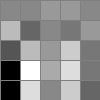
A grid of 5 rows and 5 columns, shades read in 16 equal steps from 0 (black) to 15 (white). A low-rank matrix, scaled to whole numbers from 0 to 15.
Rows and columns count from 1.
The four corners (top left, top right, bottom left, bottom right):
8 8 0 6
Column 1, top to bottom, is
8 11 5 0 0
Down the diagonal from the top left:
8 6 9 13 6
